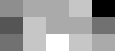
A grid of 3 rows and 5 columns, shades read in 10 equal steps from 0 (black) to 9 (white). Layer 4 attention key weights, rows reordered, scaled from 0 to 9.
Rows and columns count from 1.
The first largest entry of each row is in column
4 2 3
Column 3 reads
6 6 9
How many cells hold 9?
1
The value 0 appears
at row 1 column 5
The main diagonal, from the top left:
5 7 9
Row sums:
24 26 33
